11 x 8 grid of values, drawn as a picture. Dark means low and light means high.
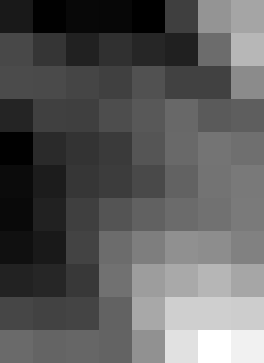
The ninth with the highest average is the bottom right. No lone cell stands out from its neighbours. The middle right is the smoothest part. Values rise toward the bottom right. The halves do not mirror each other. Values change most from cell to cell in the top right.
